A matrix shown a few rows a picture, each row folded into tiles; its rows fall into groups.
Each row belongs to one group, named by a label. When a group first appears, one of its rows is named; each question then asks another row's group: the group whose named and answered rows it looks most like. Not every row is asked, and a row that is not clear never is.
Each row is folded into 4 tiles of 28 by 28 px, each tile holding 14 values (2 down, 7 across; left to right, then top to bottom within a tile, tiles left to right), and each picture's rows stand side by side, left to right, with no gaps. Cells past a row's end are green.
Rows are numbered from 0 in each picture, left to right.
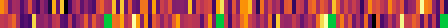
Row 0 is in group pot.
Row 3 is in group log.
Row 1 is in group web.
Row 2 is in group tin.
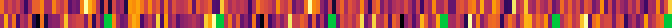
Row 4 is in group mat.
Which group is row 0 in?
log
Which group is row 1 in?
tin
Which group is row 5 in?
web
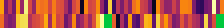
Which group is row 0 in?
tin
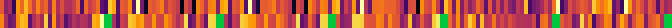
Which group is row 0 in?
tin
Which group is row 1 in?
tin
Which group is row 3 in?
tin
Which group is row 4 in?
web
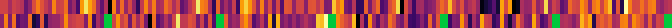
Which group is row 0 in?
log
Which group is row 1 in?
log
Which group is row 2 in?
tin
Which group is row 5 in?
mat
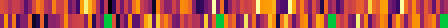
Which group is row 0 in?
log
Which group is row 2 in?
mat
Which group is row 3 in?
mat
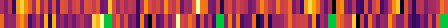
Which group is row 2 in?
log
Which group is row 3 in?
pot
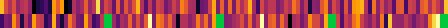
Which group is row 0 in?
pot
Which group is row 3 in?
tin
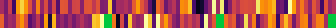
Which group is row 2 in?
mat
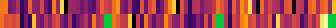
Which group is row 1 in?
pot
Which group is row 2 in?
tin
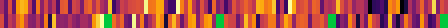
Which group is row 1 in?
mat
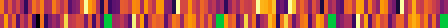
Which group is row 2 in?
mat
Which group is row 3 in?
mat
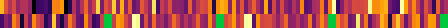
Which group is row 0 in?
pot
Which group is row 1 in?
web
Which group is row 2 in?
web
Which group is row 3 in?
mat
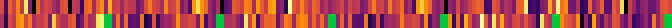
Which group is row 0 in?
tin
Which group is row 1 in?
log
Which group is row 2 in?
mat
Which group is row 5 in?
pot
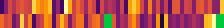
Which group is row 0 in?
mat
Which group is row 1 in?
tin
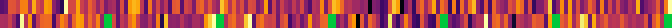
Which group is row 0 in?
mat
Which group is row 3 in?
pot
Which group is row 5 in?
web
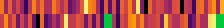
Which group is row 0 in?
log
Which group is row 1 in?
tin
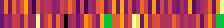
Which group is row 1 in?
web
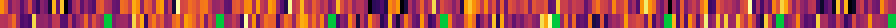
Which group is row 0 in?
pot
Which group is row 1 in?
mat
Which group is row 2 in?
mat
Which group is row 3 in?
pot
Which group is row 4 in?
tin
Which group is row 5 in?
log
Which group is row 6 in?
web
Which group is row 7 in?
pot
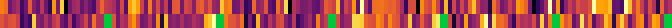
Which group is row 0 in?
pot
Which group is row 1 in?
tin
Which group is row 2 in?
pot
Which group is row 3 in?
tin
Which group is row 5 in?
mat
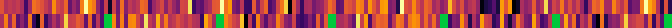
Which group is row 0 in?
log
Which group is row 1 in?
web
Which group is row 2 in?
pot
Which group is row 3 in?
mat
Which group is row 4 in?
pot
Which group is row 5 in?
log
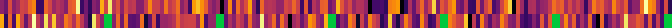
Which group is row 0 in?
web
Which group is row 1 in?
log
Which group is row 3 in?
pot
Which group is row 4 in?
pot
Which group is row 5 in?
log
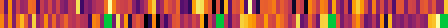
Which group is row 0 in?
web
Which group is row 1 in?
log
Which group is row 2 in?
tin
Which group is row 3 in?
tin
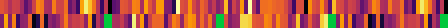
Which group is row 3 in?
log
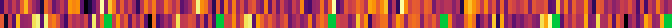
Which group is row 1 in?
log
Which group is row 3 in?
mat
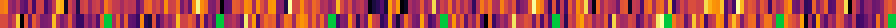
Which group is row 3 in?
pot
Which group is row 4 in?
log
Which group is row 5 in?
tin
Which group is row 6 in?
mat
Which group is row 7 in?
pot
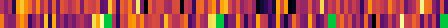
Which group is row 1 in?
tin
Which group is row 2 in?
pot
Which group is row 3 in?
log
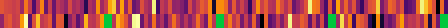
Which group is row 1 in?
web
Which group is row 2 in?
log
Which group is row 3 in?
log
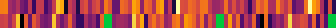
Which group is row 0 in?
pot
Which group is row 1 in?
mat
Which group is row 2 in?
log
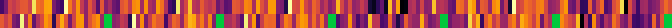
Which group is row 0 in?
mat
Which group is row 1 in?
mat
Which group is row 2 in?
mat
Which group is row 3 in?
pot
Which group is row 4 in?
mat
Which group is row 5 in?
pot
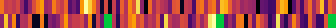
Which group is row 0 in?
log
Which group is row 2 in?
pot
